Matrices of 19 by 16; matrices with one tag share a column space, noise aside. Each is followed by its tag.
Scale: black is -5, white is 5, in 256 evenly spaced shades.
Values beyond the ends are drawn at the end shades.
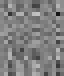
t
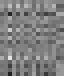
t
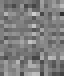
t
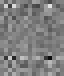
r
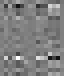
r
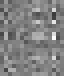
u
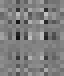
u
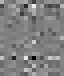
r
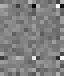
r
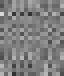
t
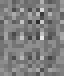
u
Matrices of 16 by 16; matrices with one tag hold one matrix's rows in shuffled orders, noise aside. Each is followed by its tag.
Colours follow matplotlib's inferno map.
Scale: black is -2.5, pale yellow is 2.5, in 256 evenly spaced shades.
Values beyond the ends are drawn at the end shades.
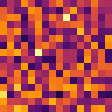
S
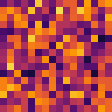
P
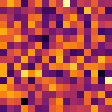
S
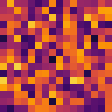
P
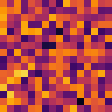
S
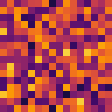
P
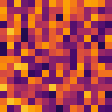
S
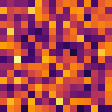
P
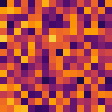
S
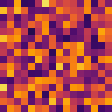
P
